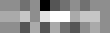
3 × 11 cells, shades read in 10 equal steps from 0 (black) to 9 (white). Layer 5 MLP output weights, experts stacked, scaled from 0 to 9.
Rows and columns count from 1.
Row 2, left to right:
6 6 7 5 8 9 9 6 7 7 5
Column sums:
16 16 14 16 11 18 17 14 16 18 15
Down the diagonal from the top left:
5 6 3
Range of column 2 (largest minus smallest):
1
